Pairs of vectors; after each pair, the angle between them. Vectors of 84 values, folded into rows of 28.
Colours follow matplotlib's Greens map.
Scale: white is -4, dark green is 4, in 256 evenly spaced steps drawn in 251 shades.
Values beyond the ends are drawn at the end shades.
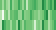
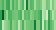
nearly opposite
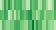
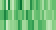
partly aligned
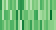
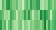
partly opposed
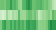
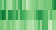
nearly opposite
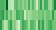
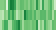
nearly opposite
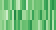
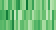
nearly opposite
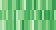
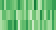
partly aligned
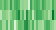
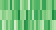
nearly parallel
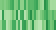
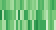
nearly opposite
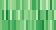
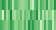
partly opposed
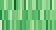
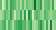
orthogonal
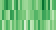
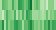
partly opposed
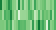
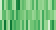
orthogonal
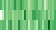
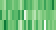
partly opposed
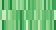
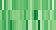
partly opposed
